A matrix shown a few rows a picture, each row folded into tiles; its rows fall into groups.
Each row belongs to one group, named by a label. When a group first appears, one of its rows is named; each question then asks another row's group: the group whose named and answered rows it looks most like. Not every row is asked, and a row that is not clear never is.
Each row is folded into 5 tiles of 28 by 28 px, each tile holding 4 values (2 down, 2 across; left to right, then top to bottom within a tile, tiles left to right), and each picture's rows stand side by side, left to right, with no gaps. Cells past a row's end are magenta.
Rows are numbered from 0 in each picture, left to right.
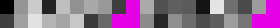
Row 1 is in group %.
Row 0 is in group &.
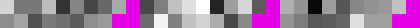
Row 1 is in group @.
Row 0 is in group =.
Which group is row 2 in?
=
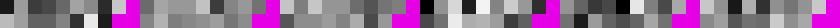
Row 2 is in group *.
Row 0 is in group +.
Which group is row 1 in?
@
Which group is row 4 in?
%
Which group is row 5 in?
=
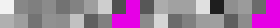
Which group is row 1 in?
@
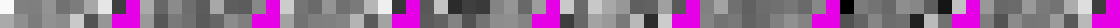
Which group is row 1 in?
%
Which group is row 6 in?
+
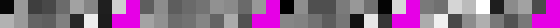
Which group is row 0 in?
+
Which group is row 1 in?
+
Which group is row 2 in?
+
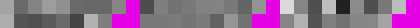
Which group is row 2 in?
=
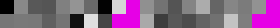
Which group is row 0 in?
+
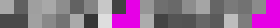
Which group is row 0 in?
*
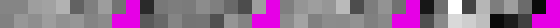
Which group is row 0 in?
@
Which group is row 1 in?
+
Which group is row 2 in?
@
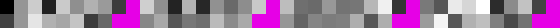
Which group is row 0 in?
&
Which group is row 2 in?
*
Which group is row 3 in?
@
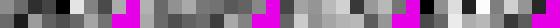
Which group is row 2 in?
@
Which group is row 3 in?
&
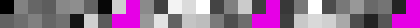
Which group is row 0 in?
+
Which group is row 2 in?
&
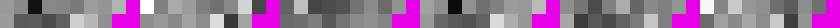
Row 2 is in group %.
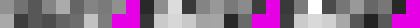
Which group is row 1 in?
&
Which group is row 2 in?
&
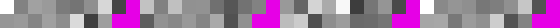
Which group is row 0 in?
*
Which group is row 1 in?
*
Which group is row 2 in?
@
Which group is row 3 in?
*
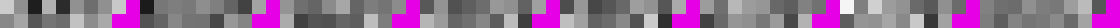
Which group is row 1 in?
+
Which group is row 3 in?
+
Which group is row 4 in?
+
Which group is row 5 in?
*
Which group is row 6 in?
*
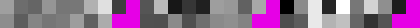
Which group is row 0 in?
*
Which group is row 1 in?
%
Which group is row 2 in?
&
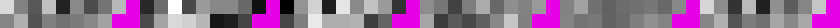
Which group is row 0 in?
=
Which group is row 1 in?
&
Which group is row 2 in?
&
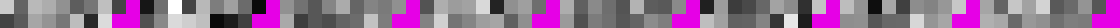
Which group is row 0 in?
*
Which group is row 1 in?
&
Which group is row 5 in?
+
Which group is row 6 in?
=
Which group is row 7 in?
@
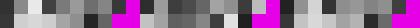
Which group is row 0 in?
&
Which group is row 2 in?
&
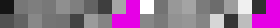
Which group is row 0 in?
+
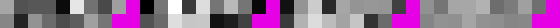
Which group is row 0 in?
%
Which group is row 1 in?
&
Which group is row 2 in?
&
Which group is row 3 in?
@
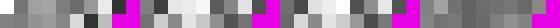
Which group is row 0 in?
*
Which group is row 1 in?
@
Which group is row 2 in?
@
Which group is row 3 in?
%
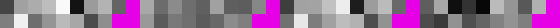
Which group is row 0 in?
@
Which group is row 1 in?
%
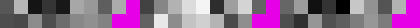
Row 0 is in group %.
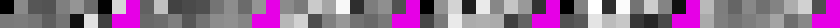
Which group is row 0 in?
+
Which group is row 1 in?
%
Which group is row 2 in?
@
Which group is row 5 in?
*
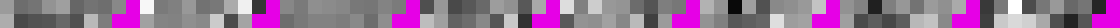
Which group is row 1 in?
*
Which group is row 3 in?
+
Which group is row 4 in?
*
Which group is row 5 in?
=
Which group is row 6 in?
=
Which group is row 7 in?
&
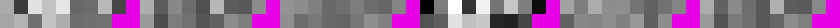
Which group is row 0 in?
@
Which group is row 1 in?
%
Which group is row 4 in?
*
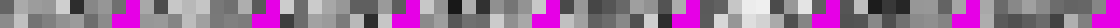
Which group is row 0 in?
@
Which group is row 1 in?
@
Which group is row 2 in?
*
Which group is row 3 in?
=
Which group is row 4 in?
+
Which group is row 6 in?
%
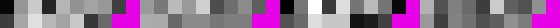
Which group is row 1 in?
@
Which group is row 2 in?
&
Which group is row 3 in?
%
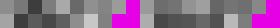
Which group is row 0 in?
=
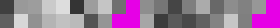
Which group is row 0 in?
@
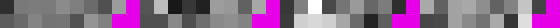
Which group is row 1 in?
%
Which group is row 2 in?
&
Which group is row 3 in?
*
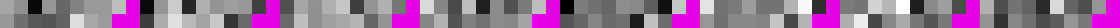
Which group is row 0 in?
=
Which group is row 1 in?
&
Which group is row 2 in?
@
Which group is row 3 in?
=
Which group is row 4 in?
+
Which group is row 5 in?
*
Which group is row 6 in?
@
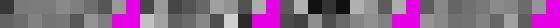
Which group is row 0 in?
+
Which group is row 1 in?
+
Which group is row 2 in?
%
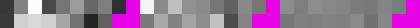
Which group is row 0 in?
&
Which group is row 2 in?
*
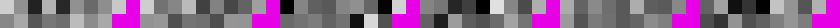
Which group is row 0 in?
=
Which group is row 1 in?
=
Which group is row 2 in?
+
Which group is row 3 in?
%
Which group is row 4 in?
%
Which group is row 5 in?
%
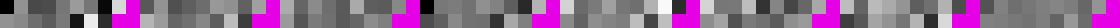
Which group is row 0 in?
+
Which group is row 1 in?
+
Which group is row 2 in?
%
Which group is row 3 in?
+
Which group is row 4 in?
*
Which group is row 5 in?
=
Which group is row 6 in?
*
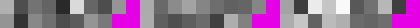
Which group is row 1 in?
=
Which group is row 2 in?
@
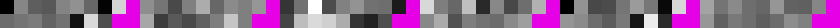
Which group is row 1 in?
=
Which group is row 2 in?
&
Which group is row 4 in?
+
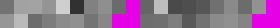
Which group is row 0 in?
@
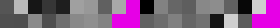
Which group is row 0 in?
%
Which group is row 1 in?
+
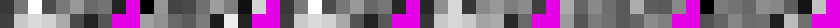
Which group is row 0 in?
&
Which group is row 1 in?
+
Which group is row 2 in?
&
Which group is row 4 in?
%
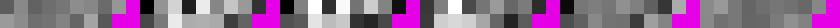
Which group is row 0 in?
+
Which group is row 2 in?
&
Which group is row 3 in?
&
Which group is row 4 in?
+
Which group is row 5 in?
%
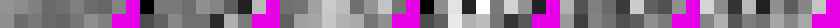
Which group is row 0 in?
%
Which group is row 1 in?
+
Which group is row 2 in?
@
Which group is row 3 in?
&
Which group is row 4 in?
%
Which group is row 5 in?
=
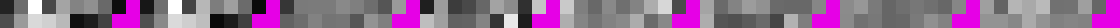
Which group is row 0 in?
&
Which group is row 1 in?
&
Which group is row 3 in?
+
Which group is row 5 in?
=
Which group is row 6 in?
%
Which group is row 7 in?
@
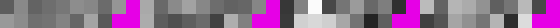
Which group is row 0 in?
+
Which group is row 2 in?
&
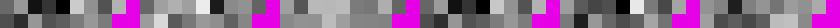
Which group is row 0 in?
%
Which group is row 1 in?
@
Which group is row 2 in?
@
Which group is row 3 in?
%
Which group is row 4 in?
%
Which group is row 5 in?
=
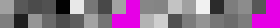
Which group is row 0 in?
%
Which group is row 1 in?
@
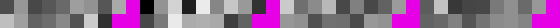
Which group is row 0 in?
+
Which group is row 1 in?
&
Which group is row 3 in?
%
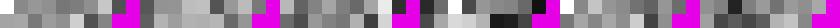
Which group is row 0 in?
*
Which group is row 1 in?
@
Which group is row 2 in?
*
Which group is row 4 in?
*
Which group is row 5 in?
=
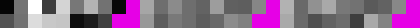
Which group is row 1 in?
%
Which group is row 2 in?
=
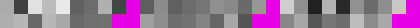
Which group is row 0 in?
@
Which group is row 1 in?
+
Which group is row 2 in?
=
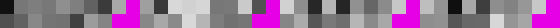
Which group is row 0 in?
+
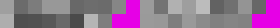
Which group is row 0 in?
=
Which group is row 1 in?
@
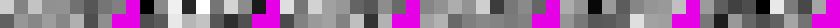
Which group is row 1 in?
&
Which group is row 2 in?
*
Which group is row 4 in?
=
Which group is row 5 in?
%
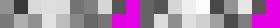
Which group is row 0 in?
@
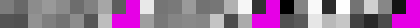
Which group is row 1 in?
*
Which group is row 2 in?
&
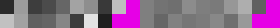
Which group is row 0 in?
+
